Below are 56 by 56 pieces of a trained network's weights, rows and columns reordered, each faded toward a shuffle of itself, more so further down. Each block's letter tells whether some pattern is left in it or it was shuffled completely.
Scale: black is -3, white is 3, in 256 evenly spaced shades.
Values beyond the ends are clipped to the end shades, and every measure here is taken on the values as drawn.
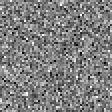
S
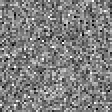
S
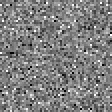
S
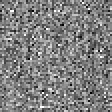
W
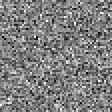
W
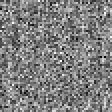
W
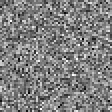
S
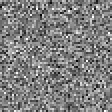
W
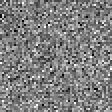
S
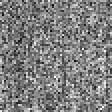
W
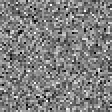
S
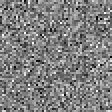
W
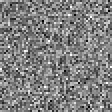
S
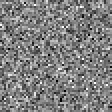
S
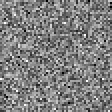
S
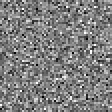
S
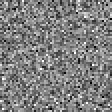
W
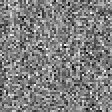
W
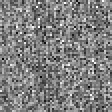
W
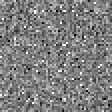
W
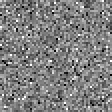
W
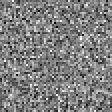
W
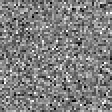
S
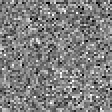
W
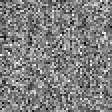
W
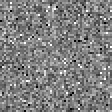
S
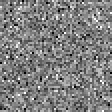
S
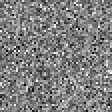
S
